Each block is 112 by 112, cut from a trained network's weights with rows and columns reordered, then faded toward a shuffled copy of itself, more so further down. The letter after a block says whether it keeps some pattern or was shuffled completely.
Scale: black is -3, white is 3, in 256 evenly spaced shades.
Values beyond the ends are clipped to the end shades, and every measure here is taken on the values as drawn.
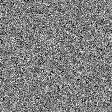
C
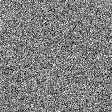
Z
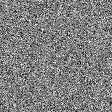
C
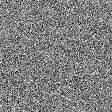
Z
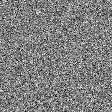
C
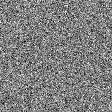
Z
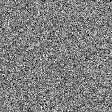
Z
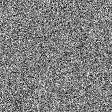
Z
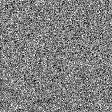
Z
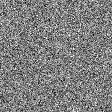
C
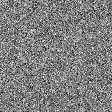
Z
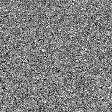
Z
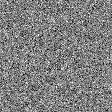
C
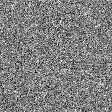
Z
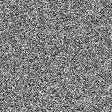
C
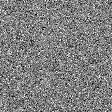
Z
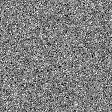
C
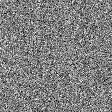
C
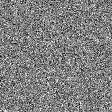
C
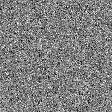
Z
